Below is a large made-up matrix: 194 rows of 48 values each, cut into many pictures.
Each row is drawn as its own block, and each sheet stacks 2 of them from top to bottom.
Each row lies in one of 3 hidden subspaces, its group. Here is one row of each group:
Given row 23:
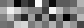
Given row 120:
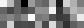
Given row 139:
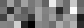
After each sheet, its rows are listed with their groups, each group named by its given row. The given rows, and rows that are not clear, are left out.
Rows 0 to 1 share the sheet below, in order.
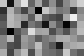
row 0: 120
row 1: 120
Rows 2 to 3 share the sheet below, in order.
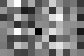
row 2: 23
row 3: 23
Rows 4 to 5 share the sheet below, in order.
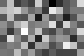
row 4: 23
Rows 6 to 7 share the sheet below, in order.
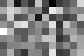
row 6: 23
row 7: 120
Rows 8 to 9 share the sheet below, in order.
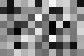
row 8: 23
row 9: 23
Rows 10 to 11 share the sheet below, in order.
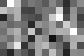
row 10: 23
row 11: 139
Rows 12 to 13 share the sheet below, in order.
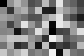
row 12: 120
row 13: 23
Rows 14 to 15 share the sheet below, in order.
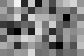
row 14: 139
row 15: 23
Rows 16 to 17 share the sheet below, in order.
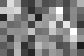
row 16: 23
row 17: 139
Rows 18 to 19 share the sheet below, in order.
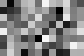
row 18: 23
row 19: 120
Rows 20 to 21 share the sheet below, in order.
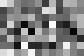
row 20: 120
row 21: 139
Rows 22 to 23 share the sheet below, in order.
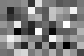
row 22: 139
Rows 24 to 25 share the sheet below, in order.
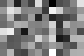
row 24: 23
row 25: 120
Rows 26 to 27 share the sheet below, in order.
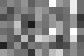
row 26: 139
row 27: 139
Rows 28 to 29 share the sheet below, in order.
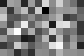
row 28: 120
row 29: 23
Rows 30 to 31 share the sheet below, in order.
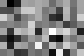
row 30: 23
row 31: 23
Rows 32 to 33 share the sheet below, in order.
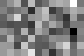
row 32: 139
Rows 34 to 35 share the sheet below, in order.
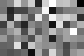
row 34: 23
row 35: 139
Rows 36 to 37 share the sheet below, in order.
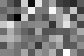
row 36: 139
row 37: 23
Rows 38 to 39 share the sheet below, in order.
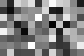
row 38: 23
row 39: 120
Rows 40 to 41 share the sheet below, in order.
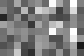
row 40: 139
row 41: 139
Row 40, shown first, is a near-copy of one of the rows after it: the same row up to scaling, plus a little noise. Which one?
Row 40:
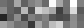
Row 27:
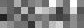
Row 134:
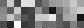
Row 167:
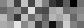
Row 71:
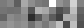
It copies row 27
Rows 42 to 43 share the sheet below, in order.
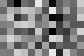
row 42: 23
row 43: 23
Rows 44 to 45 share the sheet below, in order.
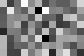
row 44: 120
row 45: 120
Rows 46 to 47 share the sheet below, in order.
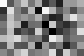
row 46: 120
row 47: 23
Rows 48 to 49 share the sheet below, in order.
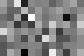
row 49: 120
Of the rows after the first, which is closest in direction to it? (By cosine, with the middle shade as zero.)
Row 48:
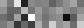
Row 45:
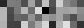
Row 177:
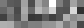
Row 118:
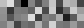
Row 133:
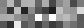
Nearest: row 118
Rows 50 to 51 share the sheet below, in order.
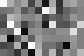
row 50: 120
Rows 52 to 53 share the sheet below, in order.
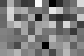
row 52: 23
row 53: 139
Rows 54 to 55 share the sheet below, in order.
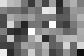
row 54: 120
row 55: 120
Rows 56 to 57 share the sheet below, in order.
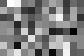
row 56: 23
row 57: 139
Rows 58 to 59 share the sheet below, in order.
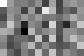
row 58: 120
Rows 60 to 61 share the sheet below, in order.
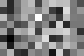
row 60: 23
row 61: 23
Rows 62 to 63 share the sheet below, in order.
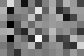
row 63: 120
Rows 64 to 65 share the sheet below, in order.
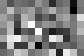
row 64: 139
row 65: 23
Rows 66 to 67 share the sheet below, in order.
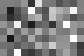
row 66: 139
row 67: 139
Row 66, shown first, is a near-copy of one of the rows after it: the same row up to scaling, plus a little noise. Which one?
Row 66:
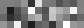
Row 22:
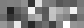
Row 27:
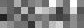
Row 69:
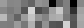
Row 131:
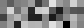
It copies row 22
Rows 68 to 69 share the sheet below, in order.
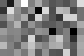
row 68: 120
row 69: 139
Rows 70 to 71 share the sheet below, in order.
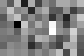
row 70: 139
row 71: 139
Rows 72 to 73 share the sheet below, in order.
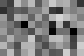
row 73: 139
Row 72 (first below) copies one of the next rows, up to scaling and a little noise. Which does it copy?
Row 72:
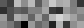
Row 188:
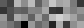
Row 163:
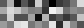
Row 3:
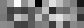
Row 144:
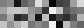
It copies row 188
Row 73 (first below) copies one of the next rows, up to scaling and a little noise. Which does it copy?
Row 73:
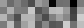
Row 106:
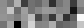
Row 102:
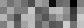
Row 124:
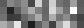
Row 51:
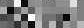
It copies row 102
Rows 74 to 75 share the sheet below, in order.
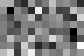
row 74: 120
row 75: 139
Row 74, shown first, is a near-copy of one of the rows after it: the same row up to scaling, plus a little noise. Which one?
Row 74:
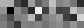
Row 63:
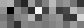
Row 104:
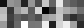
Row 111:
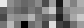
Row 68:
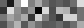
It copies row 63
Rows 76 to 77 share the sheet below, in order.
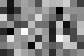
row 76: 23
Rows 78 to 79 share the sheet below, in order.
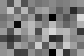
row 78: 139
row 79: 23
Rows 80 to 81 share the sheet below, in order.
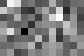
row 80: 23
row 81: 120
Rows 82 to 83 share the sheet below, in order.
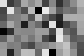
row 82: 120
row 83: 120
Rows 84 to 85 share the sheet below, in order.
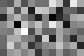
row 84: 139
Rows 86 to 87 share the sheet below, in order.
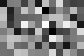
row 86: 120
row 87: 23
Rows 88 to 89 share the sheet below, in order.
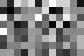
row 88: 23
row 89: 120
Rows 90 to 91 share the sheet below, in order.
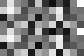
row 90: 23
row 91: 23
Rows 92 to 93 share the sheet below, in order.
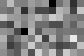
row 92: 139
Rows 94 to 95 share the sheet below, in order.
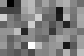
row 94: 23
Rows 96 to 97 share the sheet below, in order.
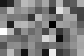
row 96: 120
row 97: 120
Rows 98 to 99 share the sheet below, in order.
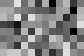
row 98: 139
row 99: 139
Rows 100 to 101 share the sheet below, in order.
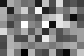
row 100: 120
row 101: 120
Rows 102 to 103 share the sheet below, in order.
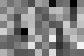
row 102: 139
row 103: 120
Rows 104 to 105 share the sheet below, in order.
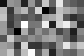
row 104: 120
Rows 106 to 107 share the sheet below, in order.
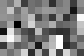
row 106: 139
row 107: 23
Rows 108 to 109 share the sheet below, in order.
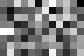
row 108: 23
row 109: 120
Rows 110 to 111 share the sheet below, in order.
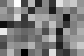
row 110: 139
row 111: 120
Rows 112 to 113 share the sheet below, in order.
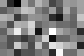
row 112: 23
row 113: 23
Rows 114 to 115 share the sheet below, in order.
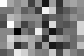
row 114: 120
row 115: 23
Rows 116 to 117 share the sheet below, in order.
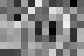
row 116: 139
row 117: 139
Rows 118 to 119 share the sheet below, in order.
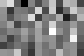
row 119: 139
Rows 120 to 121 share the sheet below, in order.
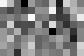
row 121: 139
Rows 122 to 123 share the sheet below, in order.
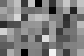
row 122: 139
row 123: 120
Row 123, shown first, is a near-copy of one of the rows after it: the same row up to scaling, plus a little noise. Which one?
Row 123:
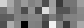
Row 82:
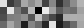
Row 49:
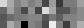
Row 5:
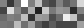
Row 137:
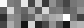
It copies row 49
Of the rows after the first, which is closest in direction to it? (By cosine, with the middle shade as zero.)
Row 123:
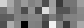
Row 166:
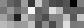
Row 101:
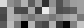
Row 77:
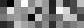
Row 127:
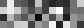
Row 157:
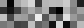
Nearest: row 101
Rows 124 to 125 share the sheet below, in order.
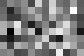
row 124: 139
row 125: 23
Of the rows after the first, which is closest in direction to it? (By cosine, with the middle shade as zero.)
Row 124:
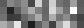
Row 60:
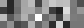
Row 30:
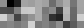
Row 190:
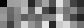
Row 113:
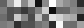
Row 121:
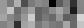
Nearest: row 190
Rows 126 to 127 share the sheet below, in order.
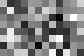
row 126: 120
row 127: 23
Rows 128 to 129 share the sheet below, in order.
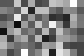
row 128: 139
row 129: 120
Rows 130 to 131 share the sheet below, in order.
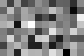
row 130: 139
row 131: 139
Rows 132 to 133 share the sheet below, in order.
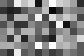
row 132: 23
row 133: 139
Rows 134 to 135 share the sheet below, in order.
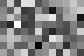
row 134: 139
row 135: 23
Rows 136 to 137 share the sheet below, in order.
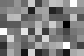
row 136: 139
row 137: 120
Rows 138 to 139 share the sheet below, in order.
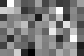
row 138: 23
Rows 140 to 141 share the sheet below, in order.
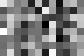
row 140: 120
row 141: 120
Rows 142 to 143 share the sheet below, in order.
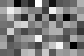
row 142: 23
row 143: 120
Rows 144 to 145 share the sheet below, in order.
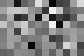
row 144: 23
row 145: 139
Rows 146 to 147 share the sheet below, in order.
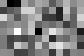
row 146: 23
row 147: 23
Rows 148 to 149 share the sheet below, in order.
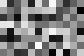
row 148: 139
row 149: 23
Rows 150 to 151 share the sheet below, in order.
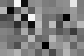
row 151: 139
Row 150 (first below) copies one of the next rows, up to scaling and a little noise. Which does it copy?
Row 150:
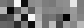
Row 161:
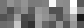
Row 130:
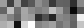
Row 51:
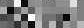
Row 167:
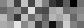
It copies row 51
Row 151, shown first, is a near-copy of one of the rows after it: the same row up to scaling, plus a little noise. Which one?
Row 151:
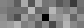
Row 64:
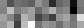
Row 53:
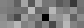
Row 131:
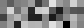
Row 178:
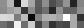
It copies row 53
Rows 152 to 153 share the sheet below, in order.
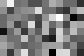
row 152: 120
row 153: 120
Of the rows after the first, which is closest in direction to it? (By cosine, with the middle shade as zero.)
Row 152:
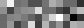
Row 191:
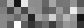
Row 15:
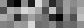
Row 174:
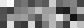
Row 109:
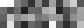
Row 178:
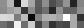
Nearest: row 174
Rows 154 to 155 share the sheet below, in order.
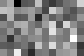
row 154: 23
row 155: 139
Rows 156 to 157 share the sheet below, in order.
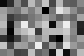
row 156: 120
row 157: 23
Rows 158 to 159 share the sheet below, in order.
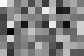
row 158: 120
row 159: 120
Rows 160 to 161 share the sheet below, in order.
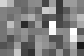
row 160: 120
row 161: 139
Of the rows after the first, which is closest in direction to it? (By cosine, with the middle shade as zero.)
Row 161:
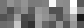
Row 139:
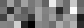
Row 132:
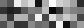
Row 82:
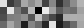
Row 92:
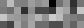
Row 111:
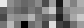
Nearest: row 139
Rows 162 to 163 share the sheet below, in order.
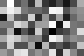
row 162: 23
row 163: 23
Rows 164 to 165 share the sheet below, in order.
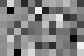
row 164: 120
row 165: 139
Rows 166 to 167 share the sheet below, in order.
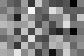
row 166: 139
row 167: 139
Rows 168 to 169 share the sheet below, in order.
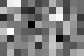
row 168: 23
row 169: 120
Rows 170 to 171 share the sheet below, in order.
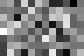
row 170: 139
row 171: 120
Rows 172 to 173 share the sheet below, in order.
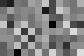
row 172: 120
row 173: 139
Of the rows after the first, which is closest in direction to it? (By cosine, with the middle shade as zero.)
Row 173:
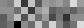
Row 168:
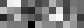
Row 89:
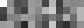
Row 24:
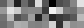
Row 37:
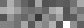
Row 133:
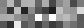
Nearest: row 168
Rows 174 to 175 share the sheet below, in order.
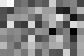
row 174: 120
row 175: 139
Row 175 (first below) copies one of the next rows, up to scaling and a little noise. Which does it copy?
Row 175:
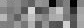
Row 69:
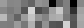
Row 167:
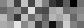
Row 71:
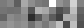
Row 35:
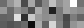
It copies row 69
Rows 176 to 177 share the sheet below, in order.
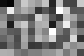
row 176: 120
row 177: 139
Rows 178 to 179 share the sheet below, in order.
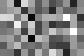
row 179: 139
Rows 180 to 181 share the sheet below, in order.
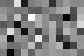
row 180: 139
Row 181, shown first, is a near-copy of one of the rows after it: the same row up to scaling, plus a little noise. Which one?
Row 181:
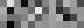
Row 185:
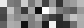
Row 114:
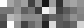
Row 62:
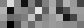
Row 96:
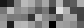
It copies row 62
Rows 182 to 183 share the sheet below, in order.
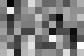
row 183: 139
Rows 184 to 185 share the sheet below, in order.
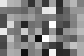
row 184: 120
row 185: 120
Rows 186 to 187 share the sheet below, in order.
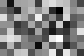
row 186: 23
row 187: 23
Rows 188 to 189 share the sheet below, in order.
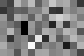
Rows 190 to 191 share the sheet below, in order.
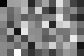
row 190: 120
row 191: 139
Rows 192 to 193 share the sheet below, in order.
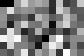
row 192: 120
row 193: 23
